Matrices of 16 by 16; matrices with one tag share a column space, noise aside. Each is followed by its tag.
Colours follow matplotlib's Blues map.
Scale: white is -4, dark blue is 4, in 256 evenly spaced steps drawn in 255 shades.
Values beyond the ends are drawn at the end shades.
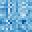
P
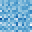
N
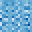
N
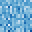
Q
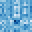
P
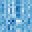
P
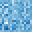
P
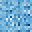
N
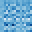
N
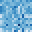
Q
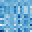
Q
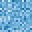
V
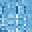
Q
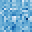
V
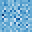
N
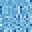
Q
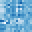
P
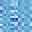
N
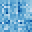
P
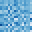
N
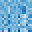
Q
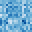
P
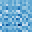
N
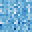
P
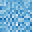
N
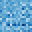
N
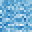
N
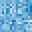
P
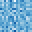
V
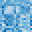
Q
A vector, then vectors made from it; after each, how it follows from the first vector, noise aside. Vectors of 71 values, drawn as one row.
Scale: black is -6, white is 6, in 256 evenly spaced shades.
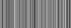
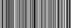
scaled up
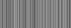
shrunk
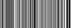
scaled up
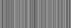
shrunk
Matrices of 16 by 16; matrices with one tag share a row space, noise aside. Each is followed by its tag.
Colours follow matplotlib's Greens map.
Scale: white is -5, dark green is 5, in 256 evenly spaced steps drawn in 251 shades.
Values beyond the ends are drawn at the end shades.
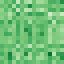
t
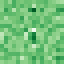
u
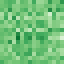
t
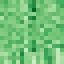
u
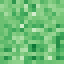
u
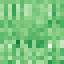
t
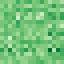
t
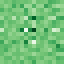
u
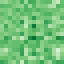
u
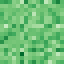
u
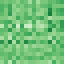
t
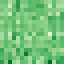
t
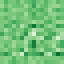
u
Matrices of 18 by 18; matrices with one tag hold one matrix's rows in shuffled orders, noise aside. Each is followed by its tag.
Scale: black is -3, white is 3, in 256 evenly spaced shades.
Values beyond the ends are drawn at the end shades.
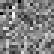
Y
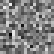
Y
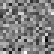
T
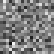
Y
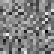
T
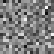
T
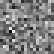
Y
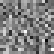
T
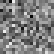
Y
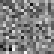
Y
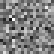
Y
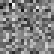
Y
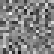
T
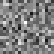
T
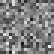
Y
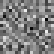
T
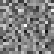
T
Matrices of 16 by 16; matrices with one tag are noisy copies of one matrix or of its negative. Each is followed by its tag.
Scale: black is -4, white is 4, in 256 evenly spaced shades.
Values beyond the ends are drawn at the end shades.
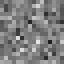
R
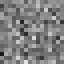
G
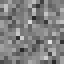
R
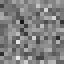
G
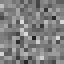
G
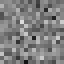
G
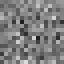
G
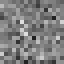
G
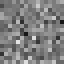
G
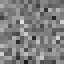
G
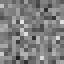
G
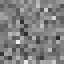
G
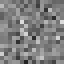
G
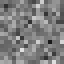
R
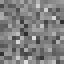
G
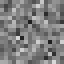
R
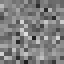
G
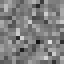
R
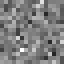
R
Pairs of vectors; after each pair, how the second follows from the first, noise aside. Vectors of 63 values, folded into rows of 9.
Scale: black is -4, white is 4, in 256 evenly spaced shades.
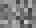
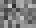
reversed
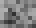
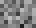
shuffled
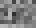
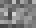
negated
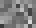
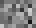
negated
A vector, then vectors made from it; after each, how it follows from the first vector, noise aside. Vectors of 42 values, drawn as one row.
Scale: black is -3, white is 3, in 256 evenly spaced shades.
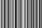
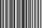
negated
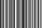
negated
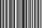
negated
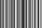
negated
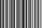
negated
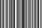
negated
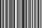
negated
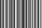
negated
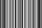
sign-scrambled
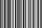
sign-scrambled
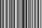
negated
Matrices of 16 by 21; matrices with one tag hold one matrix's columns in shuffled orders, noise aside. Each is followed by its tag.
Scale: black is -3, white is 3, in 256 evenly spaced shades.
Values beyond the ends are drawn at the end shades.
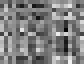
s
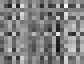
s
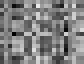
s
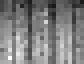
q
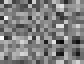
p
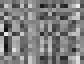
s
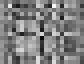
s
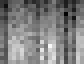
q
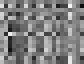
s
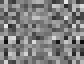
p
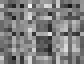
s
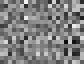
p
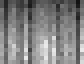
q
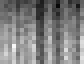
q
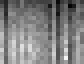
q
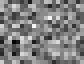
p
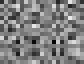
p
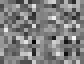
p
